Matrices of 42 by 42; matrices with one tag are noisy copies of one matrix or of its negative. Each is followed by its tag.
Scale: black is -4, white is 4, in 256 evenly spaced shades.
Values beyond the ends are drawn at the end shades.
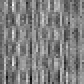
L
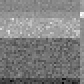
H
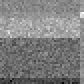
H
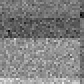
H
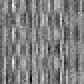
L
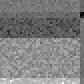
H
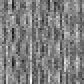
L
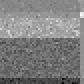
H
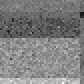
H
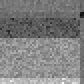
H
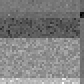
H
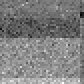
H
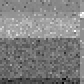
H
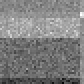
H
